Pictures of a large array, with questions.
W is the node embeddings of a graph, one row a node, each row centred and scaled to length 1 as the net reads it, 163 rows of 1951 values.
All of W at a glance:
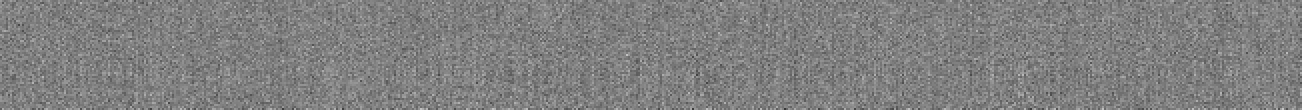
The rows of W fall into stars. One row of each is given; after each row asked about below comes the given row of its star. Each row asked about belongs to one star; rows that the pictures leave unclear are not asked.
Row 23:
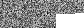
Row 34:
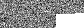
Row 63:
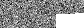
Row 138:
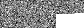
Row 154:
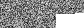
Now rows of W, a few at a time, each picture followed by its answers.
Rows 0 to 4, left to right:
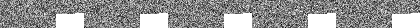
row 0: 63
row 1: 154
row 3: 138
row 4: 34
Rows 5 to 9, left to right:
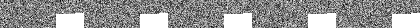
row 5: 34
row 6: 34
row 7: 23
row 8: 23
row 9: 63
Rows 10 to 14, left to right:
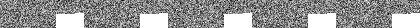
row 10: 138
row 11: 23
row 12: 34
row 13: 23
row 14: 63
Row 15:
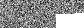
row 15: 34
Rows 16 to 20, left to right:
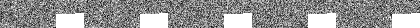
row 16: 63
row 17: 63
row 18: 23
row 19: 23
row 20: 63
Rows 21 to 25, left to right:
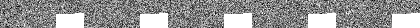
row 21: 154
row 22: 63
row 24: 63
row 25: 63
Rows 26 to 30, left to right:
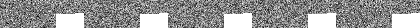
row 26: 23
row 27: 34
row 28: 23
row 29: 34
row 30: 23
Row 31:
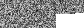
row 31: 34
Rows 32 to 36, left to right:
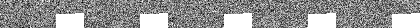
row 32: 23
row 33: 23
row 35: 154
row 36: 63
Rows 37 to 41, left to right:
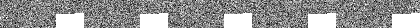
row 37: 34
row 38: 63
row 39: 63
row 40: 23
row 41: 154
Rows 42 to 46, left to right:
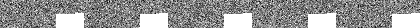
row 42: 63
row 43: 34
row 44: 23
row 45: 154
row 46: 23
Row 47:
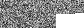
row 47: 23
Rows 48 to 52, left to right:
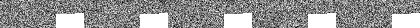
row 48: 63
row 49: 138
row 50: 138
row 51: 23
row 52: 23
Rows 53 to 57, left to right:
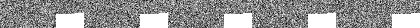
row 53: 34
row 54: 34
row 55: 63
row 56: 34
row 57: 23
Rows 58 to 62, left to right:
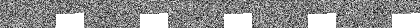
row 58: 154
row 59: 23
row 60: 138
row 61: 138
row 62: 63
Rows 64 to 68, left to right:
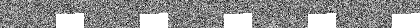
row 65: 34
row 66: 34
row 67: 154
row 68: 23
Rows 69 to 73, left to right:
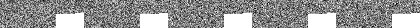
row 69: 34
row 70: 63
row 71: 34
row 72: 63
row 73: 63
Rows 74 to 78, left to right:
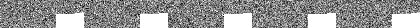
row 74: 154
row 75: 63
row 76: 23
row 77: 138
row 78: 34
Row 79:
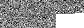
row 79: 154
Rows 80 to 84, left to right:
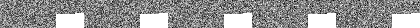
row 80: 154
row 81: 34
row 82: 34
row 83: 138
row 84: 23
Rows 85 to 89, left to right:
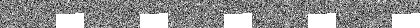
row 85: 63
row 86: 63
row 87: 154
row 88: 23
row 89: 23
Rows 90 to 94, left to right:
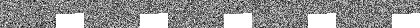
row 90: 138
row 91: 34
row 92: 34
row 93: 138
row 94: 23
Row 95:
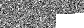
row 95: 154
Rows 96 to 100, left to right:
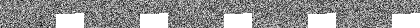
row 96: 138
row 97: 63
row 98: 63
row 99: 154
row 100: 63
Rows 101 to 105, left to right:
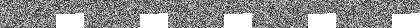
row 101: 138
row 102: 34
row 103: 34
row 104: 63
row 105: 154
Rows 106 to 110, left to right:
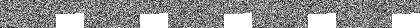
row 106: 138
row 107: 34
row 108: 34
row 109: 138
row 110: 63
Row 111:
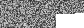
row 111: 138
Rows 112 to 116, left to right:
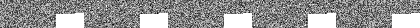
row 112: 34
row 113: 138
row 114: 23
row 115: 138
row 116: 23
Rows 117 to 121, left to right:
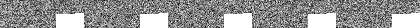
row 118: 138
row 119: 63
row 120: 138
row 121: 154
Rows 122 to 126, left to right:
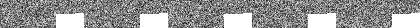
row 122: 23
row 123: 138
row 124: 138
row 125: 23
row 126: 154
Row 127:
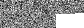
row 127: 63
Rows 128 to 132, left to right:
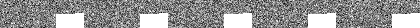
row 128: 23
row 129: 23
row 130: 63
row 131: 138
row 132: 63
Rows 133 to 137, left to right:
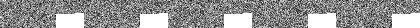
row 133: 34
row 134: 154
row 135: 34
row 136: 63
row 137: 138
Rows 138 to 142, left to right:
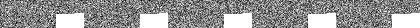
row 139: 154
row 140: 154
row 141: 138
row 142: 138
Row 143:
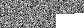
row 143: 138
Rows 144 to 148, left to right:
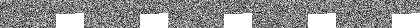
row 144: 23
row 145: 154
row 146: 154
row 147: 23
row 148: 23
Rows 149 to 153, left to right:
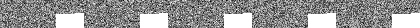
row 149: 34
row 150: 23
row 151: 138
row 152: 23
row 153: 154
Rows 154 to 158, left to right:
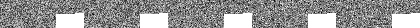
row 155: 63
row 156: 154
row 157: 23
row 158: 63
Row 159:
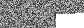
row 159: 34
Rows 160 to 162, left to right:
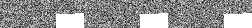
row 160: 23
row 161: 138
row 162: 63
